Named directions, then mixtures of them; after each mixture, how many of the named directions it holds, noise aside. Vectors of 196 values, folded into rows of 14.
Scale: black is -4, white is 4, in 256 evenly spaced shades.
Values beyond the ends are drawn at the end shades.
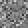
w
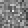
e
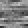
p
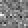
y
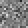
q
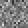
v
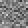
two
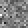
three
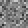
three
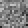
three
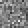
three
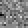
one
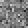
two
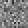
two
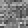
three
